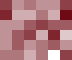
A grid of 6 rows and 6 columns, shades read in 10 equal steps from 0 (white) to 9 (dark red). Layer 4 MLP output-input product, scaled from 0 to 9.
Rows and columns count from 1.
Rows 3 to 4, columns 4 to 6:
7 6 6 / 3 8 2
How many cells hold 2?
1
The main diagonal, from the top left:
7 3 6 3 6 7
